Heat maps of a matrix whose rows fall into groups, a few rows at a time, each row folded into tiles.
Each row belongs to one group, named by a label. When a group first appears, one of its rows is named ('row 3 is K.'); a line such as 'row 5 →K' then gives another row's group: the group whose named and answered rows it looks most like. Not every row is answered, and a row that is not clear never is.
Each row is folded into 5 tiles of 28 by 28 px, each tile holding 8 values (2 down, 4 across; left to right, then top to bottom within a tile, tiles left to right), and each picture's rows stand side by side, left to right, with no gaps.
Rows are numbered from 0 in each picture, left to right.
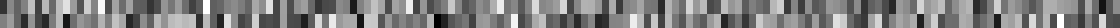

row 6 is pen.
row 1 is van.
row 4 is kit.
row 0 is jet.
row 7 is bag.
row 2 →pen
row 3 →kit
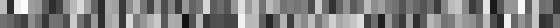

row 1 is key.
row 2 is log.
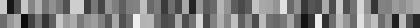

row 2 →pen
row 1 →pen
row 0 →kit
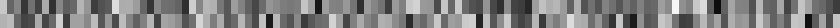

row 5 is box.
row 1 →bag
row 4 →key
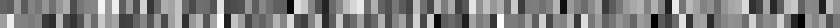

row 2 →bag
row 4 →bag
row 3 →bag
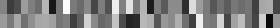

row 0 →van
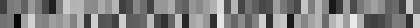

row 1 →bag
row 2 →log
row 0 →bag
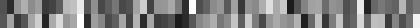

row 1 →kit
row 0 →bag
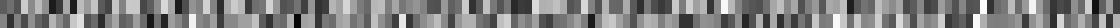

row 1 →jet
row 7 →box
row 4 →van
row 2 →bag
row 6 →box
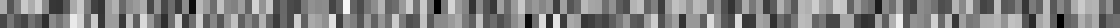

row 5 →key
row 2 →van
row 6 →pen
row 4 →kit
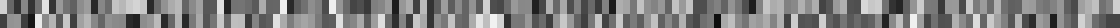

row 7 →key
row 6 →kit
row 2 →box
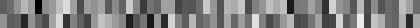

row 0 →jet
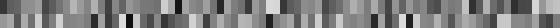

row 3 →van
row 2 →bag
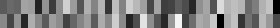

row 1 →pen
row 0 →jet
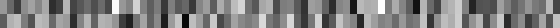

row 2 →pen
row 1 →pen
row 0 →van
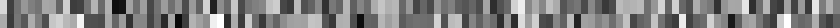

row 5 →van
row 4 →bag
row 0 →log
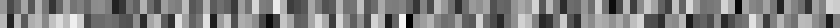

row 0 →log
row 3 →key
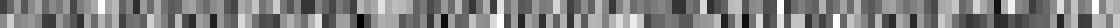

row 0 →key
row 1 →key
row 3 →log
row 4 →log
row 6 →key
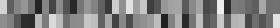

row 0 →pen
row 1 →box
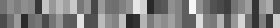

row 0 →jet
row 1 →box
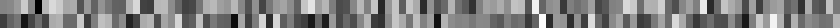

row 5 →kit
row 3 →bag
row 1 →bag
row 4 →jet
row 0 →jet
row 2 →kit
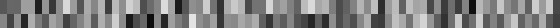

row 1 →jet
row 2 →kit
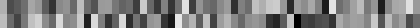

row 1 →van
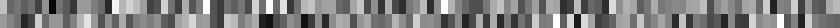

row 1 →van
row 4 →bag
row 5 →log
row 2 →kit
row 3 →kit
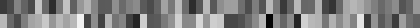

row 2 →bag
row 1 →log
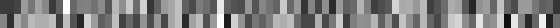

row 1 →box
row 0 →van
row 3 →box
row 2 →pen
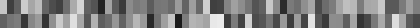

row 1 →log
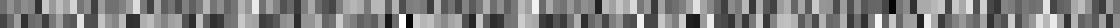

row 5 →pen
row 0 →jet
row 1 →key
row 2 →bag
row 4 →jet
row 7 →log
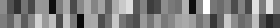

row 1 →van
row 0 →van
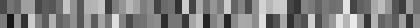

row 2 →log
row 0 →jet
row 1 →jet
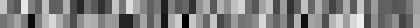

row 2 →log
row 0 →van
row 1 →pen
